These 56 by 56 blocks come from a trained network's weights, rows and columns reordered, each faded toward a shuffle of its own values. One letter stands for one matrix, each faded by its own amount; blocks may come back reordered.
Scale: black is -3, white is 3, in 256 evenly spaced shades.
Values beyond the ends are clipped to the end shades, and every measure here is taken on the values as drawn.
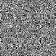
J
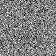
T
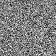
T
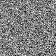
T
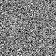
T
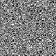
J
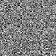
J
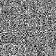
J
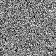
T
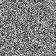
T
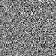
J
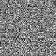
J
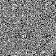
J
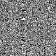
J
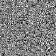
J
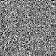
J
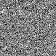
T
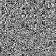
J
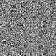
J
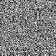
J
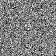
T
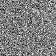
T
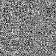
J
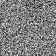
T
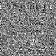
J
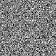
J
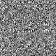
J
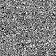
J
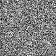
T
